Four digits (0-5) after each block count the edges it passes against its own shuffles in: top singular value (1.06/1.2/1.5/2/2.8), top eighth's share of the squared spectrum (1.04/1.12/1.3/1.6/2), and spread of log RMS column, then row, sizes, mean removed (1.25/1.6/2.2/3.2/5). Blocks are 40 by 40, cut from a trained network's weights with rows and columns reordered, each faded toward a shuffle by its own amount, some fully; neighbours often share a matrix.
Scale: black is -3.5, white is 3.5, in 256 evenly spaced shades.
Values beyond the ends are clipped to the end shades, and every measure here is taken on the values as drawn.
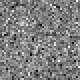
0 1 0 0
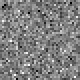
0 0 0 0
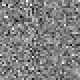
2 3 1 0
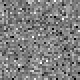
0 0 0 0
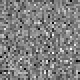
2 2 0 1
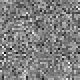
2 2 1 0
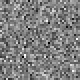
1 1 0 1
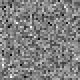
1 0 0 0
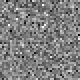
0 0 0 0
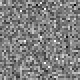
0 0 0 0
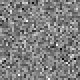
0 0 0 0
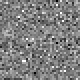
1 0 0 0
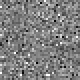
0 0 0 0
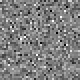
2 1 0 0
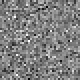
0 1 0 0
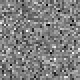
0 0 0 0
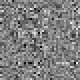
3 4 2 2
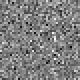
2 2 0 0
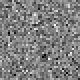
1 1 0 0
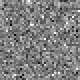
1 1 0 0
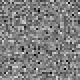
2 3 1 1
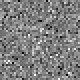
1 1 0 0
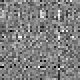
4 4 2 2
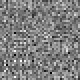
3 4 1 1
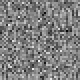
3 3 1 0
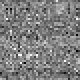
3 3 2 1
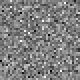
1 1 0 0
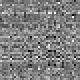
3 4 1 2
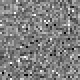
2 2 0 0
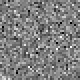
1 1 0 0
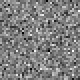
0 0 0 0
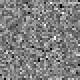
1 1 0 0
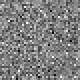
1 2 0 0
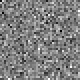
2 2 0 0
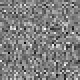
3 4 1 2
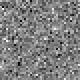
0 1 0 0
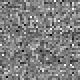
2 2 0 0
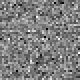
1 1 0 0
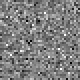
1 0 0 0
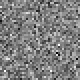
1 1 0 0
